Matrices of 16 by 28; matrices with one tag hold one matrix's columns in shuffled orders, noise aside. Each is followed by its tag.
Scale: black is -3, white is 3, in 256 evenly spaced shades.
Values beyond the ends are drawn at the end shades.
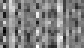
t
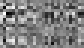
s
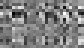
s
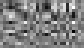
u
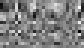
u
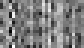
t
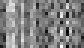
t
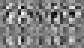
s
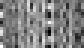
t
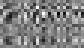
s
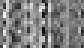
t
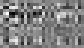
s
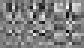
u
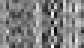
t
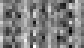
t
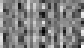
t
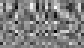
u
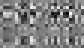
s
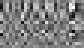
u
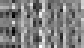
t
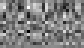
u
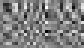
u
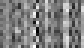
t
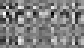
s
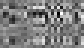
s
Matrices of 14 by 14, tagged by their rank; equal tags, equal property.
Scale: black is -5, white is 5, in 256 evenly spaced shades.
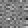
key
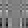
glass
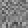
key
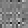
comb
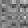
comb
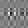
glass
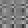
glass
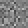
key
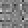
key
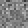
key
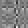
comb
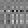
glass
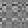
comb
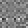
comb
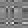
glass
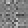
key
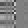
glass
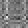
comb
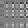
glass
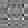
comb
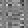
comb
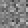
key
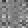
key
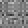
key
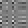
glass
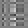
glass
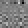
key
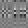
glass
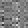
comb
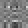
comb
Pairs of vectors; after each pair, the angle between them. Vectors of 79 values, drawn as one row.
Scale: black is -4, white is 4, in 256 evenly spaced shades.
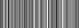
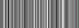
nearly parallel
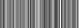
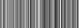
nearly parallel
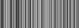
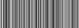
partly opposed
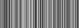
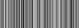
partly opposed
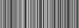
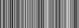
orthogonal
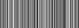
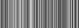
partly aligned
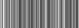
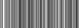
nearly parallel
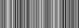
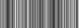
nearly opposite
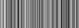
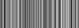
nearly opposite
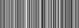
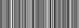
orthogonal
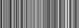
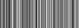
orthogonal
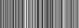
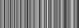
partly opposed
